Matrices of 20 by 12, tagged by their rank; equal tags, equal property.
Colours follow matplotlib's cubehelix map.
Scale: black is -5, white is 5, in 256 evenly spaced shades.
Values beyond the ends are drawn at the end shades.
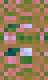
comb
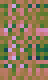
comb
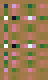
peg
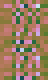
comb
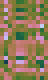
comb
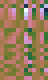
comb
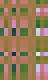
peg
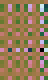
peg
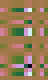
peg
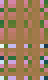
peg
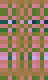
peg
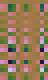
peg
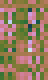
comb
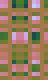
peg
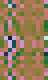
comb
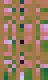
comb
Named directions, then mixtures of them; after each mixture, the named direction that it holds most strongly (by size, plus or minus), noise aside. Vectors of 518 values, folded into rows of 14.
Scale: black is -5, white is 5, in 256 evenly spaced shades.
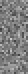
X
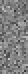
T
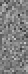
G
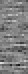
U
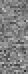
T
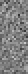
G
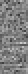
G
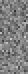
X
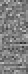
G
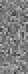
X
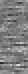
U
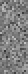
G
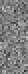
T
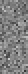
T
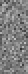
G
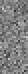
T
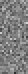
X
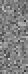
T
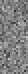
T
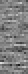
U
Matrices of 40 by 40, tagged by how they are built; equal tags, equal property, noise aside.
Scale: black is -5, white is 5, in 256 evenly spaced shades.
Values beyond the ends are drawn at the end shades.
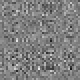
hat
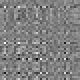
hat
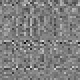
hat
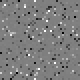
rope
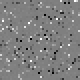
rope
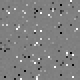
rope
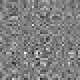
hat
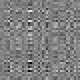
hat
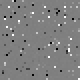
rope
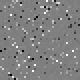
rope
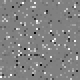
rope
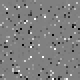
rope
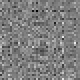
hat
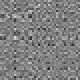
hat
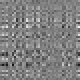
hat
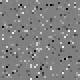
rope
